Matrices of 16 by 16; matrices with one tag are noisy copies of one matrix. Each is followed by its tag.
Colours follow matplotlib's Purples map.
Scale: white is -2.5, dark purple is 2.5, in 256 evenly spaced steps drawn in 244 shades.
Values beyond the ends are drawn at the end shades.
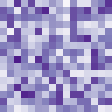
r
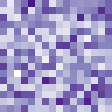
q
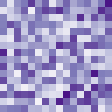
q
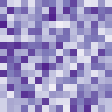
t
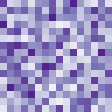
t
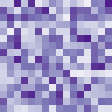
r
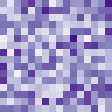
q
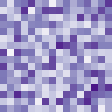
q
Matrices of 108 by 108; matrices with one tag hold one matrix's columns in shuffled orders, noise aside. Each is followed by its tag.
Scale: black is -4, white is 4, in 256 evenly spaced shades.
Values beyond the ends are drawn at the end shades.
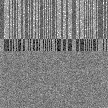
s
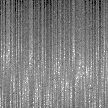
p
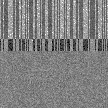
s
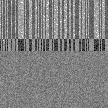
s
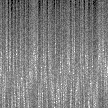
p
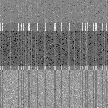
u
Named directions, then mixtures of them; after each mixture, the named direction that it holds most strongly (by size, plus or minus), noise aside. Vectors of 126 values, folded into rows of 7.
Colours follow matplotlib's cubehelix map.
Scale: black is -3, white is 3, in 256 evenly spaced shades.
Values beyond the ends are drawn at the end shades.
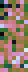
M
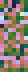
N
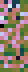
N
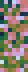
N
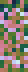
N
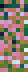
M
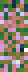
N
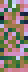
N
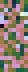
N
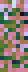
N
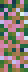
N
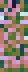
N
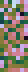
N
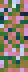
N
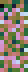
N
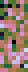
M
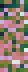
M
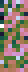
N
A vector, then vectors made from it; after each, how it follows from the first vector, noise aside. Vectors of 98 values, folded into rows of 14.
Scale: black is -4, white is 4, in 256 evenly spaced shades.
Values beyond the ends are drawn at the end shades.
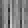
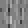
partly zeroed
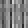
wrapped around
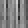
reversed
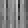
reversed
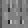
partly zeroed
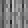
wrapped around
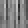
reversed
